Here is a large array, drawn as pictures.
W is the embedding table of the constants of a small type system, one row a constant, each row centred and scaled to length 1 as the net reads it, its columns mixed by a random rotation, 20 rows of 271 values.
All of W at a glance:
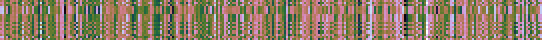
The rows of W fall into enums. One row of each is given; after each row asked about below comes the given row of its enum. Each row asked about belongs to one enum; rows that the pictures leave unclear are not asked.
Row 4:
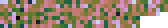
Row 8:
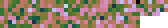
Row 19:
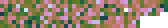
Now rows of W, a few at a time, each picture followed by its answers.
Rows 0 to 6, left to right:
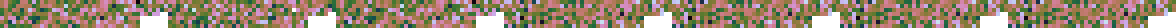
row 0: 8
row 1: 19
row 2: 8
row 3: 4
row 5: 4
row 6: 4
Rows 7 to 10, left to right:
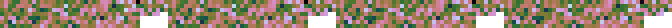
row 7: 8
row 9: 8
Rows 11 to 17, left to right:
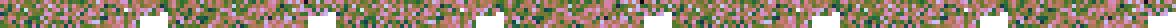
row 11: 19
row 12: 8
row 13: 19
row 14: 8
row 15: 19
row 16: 19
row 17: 8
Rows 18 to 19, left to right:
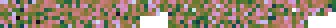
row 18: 4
